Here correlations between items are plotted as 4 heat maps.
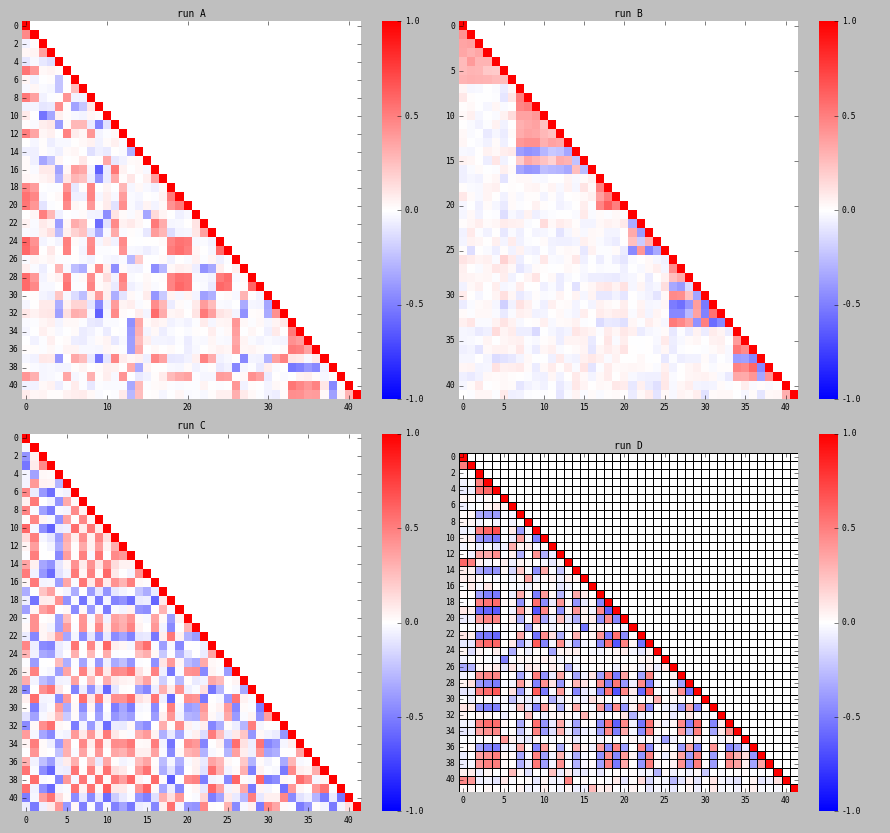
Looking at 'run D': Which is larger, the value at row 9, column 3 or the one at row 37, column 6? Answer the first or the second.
the first
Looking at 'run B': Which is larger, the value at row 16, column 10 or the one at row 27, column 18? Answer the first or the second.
the second
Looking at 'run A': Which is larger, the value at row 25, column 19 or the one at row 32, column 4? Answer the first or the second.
the first
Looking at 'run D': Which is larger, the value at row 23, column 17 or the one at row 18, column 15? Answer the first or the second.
the second
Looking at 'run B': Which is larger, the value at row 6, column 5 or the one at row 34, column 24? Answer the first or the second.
the first
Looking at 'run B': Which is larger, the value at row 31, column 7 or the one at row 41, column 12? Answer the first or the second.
the first
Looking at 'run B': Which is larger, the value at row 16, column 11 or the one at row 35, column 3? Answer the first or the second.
the second
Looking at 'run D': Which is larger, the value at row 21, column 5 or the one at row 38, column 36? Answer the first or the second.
the first
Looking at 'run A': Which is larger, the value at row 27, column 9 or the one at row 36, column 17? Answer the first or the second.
the first
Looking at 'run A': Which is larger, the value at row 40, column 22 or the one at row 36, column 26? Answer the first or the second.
the second
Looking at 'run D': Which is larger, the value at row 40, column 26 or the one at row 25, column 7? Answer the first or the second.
the second
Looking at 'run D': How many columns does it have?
42
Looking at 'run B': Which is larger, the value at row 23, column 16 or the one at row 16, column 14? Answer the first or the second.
the second
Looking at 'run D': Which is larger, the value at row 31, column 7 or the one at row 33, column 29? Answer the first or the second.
the second
